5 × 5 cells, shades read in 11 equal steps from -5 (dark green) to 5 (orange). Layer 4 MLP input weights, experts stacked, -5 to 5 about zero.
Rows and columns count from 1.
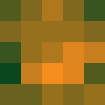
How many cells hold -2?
2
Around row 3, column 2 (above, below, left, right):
1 3 -3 2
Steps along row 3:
up up up down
